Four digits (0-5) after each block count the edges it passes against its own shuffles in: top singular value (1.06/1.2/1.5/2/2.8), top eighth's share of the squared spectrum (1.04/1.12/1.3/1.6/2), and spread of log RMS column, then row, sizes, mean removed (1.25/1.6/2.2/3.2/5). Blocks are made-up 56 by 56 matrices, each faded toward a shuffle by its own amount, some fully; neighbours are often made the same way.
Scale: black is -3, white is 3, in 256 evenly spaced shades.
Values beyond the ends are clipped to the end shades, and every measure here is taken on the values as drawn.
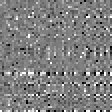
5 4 2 3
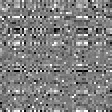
5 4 2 3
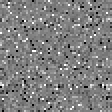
2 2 0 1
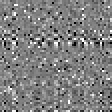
4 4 2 3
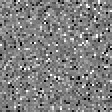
1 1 0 0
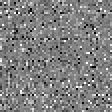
3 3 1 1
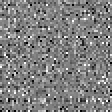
4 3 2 2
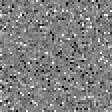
0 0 0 0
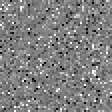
1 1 0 0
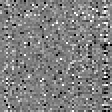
3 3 2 1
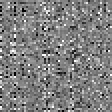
4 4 3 2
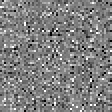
4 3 2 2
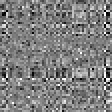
5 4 3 3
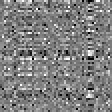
4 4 3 3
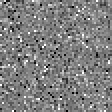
0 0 0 0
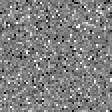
0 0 0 0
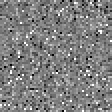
0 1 0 0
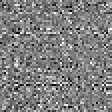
4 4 2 3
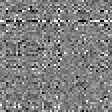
4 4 2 3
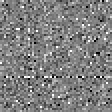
3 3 0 2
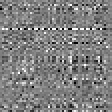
4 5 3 4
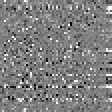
4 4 2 2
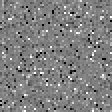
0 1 0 0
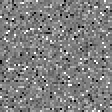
1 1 0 0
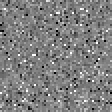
1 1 0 0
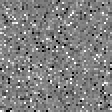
0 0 0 0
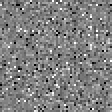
2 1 0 1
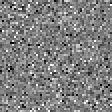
0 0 0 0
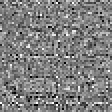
3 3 2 2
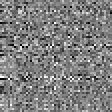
4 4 1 3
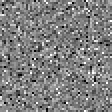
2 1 0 0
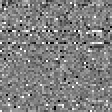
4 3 0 2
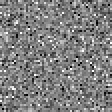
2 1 0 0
